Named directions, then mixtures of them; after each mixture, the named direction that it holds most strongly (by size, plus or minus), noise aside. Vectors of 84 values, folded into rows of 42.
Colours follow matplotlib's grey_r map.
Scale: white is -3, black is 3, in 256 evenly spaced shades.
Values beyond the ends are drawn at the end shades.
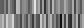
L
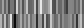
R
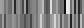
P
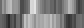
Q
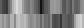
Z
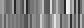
P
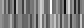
P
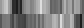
Z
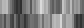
Z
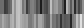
Z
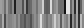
P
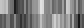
Z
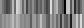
P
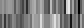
P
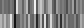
R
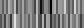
R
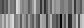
L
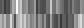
Z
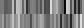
P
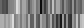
L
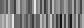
L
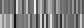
R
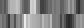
Q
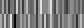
R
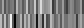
R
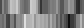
Q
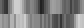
Z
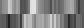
Q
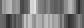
Q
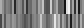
P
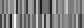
R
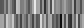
L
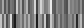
R
